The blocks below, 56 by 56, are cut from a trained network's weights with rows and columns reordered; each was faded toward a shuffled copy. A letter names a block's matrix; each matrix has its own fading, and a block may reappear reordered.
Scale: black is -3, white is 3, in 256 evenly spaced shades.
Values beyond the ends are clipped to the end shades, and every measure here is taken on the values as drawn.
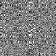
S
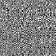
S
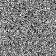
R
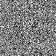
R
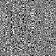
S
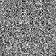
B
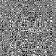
S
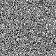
B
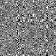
S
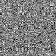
B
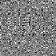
S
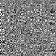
S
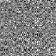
S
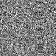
R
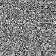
R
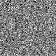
R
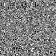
B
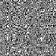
S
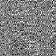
S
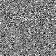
R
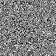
R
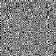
S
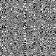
S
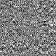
S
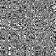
S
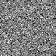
R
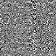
S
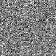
R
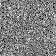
R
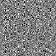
S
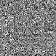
B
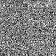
R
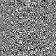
S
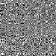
S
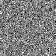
R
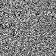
R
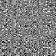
S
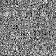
B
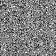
R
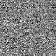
B
